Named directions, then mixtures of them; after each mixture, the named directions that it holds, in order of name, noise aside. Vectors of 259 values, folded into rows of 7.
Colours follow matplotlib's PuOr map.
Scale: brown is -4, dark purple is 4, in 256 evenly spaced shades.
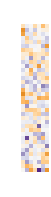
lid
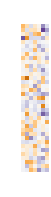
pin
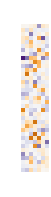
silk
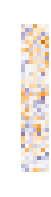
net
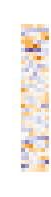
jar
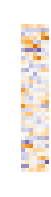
jar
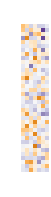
pin, silk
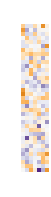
lid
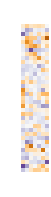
jar, net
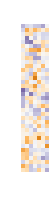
jar, lid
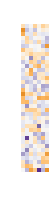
lid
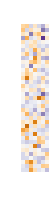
pin, silk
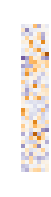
net, silk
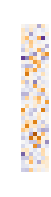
silk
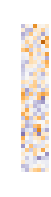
net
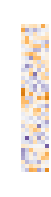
jar, lid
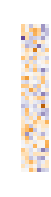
jar, pin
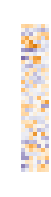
jar, silk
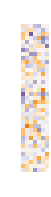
net, silk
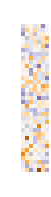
lid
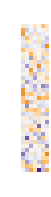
lid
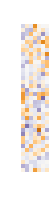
net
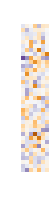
net, silk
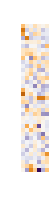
lid, pin
